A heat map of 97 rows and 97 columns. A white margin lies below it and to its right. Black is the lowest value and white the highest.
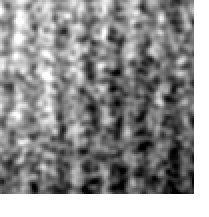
The bottom right is the ninth with the lowest average. The values follow a bell shape. The field climbs toward the top left. Upright stripes repeat 7 times across the table. The top left is the ninth with the highest average. Neither half mirrors the other.
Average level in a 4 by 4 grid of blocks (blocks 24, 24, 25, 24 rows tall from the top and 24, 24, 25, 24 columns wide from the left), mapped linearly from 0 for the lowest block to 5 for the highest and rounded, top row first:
5 4 4 3
4 4 2 2
4 3 1 1
2 1 1 0
